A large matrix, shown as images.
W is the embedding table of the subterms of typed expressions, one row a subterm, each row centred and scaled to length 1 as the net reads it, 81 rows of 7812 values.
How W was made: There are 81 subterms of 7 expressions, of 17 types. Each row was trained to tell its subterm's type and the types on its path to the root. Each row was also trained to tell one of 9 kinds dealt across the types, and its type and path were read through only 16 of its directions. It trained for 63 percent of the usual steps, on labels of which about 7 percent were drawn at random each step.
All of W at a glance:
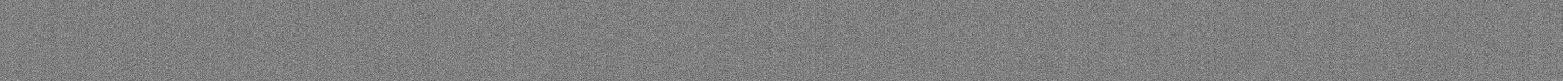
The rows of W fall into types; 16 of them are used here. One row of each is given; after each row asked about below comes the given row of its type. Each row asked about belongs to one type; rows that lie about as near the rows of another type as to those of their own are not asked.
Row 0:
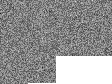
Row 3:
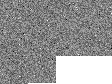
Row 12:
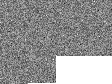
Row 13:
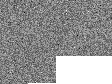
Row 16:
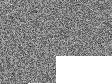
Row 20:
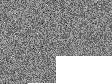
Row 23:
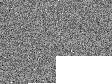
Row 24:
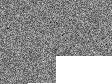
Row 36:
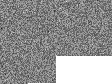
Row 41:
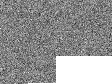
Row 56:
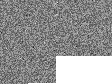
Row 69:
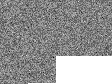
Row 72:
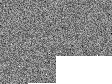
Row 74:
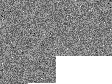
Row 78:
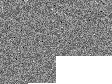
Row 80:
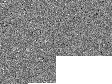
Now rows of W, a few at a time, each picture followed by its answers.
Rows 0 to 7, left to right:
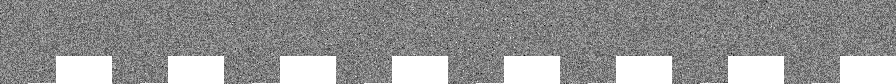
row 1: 78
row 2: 24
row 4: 12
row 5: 12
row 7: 36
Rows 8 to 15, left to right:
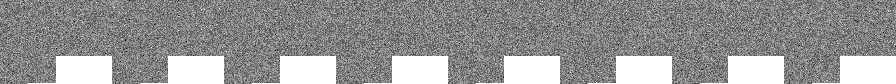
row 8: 78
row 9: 16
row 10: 72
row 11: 3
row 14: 13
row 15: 80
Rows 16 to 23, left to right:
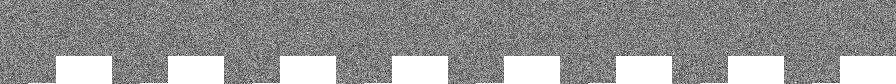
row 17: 78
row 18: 23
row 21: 78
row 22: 56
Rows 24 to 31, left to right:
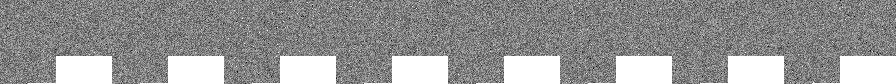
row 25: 3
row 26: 3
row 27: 23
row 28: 56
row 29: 13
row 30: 0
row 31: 13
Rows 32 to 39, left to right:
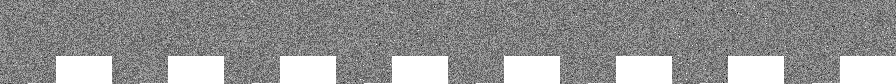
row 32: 20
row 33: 72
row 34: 12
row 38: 74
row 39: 56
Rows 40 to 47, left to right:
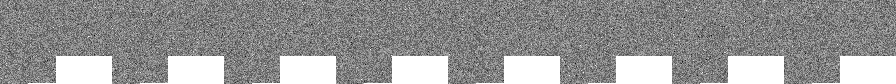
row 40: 13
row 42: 0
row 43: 16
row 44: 41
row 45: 36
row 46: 56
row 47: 36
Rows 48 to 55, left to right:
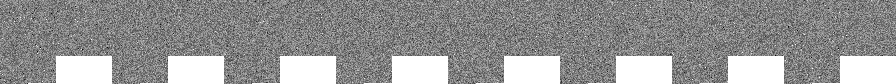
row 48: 0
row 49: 56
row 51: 0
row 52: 3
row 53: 13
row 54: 20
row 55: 23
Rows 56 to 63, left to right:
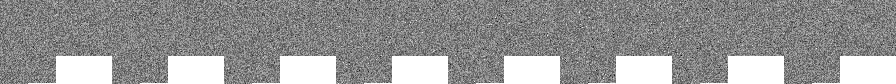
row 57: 12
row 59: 23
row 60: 3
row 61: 69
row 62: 0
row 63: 78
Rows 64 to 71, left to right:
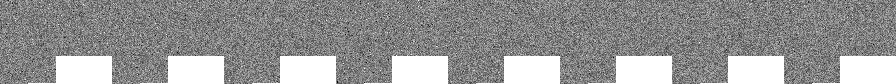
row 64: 36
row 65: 24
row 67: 72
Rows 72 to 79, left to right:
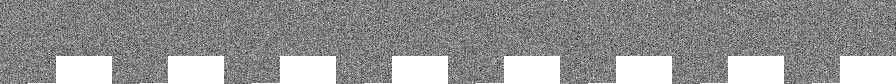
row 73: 23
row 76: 36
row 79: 69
